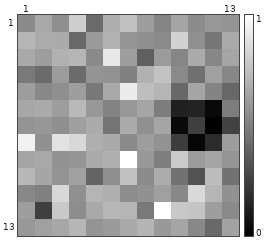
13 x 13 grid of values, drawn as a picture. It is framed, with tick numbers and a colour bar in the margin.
Odd patch: lower, in the middle right. Roughest part: middle right. Ninth with the lowest average: middle right. Average level on the scale: 60%. Odd rows or columns: none.
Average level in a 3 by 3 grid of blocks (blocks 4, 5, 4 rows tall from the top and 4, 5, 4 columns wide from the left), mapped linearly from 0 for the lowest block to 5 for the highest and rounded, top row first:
444 / 550 / 454
